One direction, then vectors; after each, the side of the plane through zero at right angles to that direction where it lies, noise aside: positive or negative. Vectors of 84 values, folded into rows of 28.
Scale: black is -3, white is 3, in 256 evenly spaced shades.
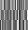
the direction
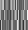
positive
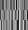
negative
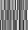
positive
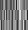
negative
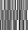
positive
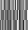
positive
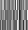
positive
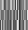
positive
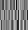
negative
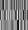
negative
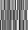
positive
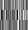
positive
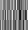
positive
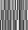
positive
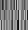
negative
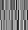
negative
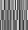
positive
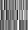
positive
